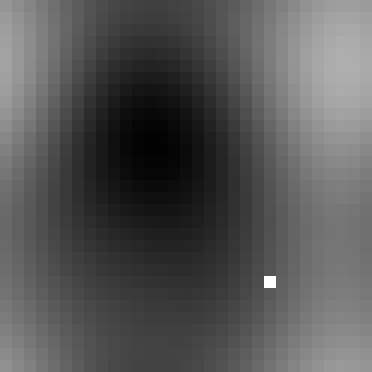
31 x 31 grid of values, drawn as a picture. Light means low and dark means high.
Ninth with the highest average: centre. Ninth with the lowest average: top right. Calmest part: bottom middle. Lone odd cells: 1, lower than its neighbours.
